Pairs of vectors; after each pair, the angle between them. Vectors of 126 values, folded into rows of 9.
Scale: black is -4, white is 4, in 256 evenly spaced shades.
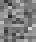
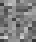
partly opposed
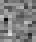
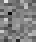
partly opposed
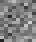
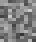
partly opposed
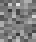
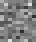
partly opposed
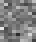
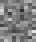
orthogonal
